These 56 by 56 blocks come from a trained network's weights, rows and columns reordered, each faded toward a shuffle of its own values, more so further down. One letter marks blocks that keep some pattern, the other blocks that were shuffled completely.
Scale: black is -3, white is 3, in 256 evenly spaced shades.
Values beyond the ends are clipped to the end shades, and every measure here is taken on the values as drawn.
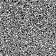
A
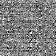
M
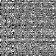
M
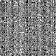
M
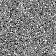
A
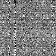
M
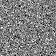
A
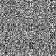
M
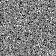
A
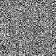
M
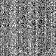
M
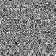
M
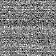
M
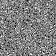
A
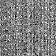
M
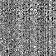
M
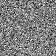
A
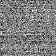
M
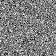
A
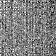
M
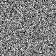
A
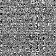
M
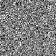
M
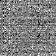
M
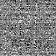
M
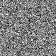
A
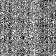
M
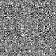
M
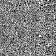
M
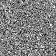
A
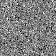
A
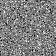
A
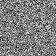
A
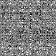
M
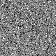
A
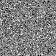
A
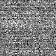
M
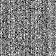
M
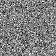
A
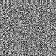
M
